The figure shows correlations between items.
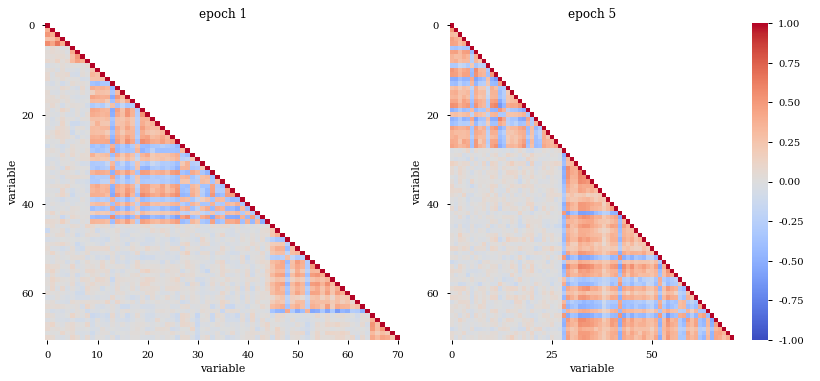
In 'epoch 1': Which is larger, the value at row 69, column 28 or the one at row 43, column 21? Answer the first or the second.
the first
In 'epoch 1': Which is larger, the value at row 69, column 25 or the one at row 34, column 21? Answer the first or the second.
the first
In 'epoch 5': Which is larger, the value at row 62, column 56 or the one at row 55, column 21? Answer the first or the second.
the second
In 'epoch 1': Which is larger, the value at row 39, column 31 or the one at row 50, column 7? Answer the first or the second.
the first
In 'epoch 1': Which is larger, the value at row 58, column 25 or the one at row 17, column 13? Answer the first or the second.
the first
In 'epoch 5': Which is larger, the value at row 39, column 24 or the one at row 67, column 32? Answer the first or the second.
the second
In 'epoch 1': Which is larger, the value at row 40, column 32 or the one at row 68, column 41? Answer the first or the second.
the second
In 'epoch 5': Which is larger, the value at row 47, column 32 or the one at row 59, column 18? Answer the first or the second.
the first
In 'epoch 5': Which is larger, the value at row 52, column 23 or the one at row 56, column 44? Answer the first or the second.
the second
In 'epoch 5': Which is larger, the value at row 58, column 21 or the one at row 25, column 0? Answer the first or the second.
the second
